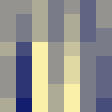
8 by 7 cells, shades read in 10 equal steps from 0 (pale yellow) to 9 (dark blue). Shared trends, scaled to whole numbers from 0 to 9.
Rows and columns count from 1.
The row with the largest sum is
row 3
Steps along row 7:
up down up down up up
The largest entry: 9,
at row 8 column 2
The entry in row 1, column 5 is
4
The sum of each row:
30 30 31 26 28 28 26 27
